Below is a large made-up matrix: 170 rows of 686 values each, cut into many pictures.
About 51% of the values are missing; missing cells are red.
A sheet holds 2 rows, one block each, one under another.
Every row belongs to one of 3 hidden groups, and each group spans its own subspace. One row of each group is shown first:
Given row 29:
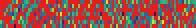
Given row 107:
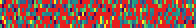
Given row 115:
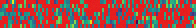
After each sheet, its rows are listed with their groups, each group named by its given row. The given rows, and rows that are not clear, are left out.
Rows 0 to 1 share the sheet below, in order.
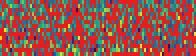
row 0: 107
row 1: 115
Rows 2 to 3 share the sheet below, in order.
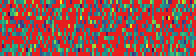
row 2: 115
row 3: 29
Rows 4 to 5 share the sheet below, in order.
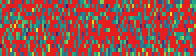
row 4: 29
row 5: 107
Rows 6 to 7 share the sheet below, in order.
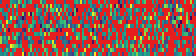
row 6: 107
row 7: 115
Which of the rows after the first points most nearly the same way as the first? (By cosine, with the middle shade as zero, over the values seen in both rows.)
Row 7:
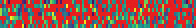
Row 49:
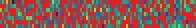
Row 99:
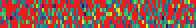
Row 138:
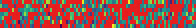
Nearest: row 49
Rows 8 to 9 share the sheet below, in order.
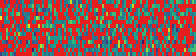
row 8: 107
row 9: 107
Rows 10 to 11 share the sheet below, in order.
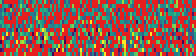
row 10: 115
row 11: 29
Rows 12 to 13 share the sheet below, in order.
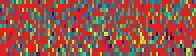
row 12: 115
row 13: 29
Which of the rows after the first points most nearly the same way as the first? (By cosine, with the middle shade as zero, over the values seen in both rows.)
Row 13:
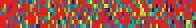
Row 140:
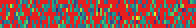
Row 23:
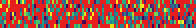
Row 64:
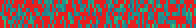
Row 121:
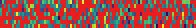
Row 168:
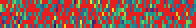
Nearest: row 168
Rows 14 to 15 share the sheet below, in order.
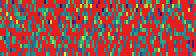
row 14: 115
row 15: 115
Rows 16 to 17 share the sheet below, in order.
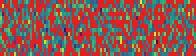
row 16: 29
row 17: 29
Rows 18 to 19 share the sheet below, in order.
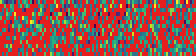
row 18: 107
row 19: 107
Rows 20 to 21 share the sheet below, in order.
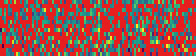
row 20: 107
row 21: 107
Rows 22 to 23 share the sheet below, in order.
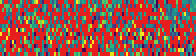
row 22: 29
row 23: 115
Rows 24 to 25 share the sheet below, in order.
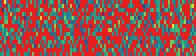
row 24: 29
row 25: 107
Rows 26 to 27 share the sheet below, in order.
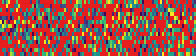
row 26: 107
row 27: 115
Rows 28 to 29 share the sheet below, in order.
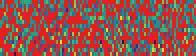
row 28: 29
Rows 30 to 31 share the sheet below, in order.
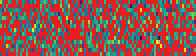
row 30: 107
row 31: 107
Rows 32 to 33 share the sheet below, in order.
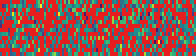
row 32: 107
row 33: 29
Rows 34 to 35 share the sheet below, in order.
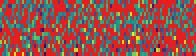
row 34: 29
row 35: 29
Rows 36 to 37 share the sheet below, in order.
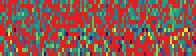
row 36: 29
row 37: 29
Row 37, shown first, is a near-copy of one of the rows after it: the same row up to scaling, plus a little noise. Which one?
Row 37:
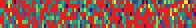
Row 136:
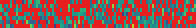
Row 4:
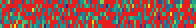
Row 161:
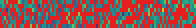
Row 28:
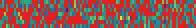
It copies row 4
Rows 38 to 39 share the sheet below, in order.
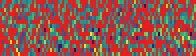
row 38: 115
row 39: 115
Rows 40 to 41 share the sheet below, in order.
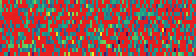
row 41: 107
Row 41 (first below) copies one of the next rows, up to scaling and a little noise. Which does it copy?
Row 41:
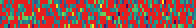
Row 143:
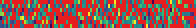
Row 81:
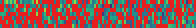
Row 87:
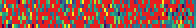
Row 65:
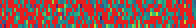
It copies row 87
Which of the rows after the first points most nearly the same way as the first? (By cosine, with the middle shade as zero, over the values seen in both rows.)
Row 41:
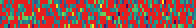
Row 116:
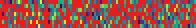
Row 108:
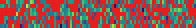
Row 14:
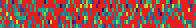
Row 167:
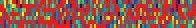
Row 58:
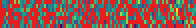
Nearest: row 167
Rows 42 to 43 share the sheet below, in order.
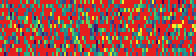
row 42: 115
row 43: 29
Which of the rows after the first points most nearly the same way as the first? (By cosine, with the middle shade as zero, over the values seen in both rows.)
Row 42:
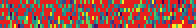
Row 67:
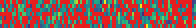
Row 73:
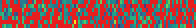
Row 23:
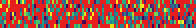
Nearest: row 23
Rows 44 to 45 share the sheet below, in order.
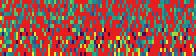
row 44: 107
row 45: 107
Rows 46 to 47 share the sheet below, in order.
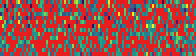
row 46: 107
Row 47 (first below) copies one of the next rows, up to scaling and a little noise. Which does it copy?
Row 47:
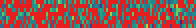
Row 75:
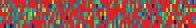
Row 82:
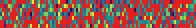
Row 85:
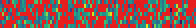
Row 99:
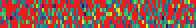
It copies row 85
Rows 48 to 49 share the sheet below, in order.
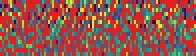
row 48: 29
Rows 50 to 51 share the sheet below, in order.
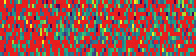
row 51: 107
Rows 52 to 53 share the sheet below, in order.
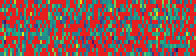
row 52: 107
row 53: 29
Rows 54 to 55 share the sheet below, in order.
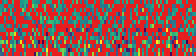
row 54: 115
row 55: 107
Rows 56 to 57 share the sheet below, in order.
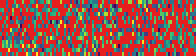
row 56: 115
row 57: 107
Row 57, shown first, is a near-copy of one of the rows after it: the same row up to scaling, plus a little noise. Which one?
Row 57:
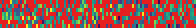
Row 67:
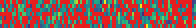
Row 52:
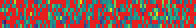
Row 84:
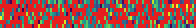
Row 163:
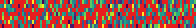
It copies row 163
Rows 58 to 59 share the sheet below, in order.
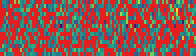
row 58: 115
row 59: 115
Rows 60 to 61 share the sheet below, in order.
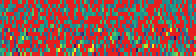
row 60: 29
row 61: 115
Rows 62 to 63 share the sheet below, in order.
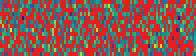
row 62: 107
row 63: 107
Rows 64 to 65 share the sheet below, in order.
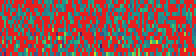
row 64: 107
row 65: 107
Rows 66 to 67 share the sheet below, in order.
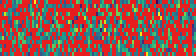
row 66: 29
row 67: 107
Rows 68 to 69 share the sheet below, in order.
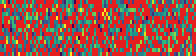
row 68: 107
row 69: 115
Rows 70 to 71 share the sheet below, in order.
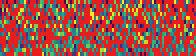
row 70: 115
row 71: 29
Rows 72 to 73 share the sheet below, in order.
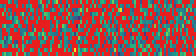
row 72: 29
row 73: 115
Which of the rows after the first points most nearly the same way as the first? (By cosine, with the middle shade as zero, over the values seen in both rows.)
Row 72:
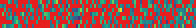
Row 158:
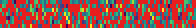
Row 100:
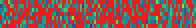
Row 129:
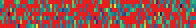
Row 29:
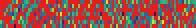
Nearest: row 158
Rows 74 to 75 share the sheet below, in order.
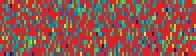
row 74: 115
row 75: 107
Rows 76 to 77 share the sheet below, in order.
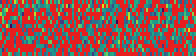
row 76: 29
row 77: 107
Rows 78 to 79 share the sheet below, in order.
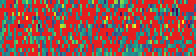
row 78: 115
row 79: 115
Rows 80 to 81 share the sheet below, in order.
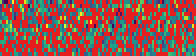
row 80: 115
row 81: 107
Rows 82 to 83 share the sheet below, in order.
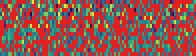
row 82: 107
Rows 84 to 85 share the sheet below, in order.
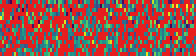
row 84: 107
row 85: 107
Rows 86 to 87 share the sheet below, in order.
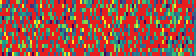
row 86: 115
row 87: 107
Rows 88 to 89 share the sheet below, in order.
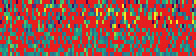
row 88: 29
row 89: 115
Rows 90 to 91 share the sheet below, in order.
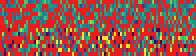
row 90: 115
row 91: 29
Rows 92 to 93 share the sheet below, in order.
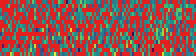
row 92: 107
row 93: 29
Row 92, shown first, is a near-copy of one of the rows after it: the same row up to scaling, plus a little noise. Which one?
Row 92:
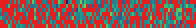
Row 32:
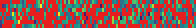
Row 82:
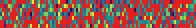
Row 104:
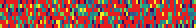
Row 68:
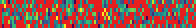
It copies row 82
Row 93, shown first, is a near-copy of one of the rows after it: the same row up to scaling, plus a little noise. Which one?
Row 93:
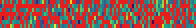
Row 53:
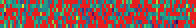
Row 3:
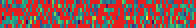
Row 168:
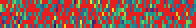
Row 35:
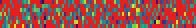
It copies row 3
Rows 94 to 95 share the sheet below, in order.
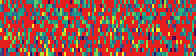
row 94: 107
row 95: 29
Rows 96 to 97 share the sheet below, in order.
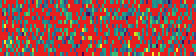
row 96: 107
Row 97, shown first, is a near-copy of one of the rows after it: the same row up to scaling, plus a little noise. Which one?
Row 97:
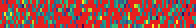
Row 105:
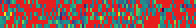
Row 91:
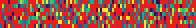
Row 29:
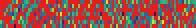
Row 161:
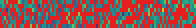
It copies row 105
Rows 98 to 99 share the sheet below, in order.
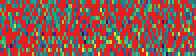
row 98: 29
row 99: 107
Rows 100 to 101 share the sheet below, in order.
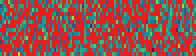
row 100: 29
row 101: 29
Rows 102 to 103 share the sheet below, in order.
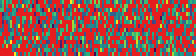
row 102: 29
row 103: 29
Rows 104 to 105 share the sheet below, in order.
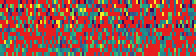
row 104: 107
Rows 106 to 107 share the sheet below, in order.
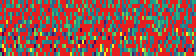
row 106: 115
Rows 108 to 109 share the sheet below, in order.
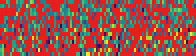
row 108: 115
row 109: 29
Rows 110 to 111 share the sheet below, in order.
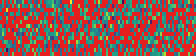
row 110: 107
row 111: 115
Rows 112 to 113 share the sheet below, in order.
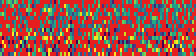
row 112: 107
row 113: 107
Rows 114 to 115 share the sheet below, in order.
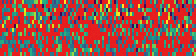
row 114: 29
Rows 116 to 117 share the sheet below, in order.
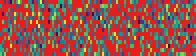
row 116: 107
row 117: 115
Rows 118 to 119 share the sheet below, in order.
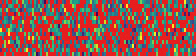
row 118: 29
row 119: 29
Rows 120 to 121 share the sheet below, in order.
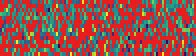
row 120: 107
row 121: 107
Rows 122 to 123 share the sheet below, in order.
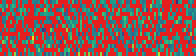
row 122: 29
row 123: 29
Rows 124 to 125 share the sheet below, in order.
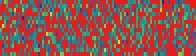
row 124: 107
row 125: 115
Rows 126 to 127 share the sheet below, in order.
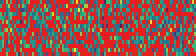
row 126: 115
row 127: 115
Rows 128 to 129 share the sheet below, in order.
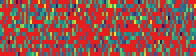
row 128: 115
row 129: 29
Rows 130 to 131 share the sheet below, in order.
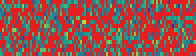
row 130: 29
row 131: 107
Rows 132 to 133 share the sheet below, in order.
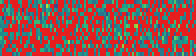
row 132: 115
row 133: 29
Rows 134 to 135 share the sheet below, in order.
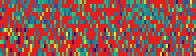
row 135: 115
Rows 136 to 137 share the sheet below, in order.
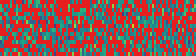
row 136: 29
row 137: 29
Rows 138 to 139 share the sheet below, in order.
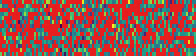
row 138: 115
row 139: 115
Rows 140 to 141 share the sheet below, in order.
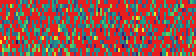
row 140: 29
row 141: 29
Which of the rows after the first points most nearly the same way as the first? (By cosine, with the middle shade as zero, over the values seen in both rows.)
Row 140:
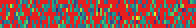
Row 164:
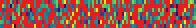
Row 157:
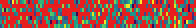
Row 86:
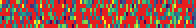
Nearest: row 157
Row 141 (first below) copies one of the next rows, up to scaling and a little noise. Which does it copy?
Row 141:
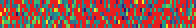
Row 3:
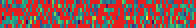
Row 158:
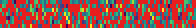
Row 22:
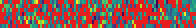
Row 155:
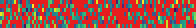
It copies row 155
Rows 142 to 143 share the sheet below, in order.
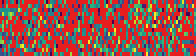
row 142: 29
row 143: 107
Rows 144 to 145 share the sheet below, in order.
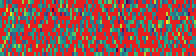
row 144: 29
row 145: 29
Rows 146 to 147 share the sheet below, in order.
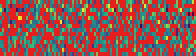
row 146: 115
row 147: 115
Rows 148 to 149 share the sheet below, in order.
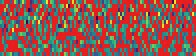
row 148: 29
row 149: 115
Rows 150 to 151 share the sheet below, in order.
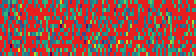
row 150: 115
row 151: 107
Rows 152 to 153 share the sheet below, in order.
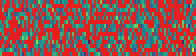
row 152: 115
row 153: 107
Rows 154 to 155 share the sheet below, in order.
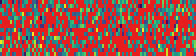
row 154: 29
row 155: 29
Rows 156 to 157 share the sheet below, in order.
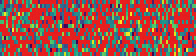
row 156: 29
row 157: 115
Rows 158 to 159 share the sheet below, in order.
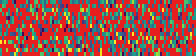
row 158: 29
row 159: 29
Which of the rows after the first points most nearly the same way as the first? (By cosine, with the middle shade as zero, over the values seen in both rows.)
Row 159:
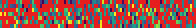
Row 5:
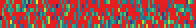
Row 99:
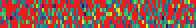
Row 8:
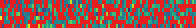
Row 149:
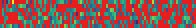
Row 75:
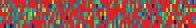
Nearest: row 8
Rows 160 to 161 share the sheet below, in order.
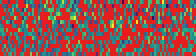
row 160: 115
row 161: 29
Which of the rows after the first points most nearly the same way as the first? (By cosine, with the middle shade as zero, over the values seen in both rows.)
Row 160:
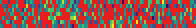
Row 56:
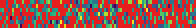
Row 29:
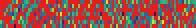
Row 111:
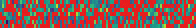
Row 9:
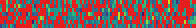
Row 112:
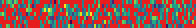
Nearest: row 56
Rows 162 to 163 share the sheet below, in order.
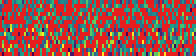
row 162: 115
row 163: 107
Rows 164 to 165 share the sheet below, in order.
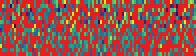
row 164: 107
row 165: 107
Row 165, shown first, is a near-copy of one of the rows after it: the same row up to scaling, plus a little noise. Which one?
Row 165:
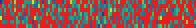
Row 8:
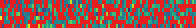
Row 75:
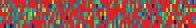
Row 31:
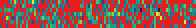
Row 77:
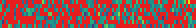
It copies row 31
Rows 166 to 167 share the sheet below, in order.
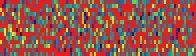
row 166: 107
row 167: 107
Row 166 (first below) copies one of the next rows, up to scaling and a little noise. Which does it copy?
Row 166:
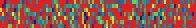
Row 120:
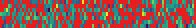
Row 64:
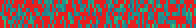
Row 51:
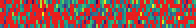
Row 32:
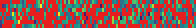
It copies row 32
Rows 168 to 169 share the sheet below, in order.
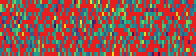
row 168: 29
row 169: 115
